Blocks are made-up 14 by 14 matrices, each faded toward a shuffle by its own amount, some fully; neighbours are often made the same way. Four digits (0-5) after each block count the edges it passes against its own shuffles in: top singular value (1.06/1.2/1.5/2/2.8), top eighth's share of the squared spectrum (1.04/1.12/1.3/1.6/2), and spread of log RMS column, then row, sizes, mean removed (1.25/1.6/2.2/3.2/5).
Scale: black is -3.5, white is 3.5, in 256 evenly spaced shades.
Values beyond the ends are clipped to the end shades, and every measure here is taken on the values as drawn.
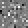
0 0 0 0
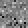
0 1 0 0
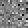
2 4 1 0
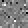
0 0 0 0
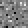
0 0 0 0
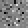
0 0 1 0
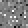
0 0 0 0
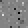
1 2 0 0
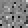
1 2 0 0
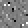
0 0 0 0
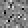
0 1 1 0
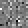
2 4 1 1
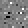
2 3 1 1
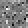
1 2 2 0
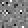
2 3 1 1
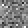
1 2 0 1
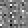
2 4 2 0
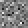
1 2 1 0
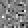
1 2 1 1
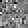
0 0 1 0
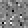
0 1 0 0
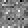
2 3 0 1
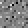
0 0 0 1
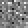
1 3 0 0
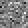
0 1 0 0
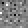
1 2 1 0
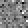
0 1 0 0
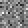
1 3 0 0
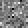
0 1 1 0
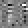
3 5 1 1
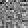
2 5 1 1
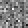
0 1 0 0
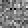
2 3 1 0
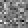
2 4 2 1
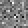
1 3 0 0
